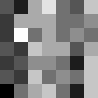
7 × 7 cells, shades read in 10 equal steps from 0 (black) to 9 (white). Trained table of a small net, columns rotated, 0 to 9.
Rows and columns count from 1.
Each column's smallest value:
0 1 4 4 4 1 4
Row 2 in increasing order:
2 4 4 5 6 6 6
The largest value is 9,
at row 3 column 2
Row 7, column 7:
7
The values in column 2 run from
1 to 9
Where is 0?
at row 7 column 1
